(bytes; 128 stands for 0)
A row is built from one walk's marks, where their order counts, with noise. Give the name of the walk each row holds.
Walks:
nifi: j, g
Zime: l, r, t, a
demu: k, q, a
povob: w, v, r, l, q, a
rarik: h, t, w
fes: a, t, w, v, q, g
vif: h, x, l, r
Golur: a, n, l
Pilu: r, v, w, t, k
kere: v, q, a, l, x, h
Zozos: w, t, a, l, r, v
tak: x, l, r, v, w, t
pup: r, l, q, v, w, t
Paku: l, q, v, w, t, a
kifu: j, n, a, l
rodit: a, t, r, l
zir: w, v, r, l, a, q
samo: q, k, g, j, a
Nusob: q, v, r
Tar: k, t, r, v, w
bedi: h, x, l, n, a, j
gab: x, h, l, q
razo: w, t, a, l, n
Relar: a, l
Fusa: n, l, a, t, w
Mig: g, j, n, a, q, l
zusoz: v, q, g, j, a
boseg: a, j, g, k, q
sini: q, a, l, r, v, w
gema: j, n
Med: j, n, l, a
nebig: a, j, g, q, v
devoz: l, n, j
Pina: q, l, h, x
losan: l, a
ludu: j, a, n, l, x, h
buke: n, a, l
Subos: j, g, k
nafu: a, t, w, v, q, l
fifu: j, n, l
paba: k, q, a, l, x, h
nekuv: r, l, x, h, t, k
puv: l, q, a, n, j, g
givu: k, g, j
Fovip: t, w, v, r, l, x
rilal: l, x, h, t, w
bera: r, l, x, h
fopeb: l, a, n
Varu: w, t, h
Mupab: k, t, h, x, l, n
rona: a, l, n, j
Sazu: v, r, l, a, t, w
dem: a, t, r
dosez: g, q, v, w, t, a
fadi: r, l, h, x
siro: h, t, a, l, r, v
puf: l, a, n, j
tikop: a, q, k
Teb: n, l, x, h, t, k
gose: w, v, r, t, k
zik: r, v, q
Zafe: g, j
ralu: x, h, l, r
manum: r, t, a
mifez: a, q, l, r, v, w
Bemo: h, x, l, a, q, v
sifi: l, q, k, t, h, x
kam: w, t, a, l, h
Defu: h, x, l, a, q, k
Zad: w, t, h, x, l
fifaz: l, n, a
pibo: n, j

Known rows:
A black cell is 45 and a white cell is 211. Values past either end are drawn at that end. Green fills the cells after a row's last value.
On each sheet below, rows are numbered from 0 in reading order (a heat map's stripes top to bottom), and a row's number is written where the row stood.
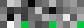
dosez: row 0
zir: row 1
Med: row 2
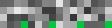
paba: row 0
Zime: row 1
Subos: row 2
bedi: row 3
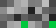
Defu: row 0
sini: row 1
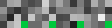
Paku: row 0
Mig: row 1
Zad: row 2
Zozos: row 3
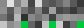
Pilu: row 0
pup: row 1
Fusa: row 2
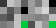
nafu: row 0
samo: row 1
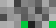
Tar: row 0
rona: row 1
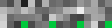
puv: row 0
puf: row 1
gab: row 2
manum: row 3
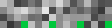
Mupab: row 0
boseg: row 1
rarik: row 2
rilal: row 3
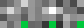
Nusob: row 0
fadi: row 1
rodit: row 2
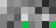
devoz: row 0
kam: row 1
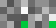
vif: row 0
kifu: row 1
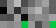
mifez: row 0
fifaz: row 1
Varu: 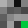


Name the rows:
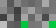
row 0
buke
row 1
Relar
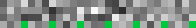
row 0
zik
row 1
gose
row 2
fifu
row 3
demu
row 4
siro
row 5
gema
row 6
Zafe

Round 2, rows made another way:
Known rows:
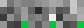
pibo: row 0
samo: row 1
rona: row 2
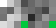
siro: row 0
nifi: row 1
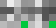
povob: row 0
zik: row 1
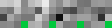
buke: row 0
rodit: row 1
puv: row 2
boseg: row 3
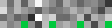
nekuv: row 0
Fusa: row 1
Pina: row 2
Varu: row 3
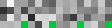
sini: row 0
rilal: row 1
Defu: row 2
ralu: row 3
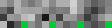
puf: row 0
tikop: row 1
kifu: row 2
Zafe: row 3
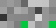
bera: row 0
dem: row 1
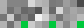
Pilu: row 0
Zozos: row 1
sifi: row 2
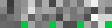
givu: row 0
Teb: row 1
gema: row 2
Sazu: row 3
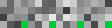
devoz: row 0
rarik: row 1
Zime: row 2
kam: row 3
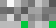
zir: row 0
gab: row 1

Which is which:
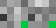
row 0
Zad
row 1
Mig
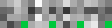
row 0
Med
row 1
mifez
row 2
manum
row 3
Nusob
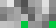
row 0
Bemo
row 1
Golur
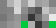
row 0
Relar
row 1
bedi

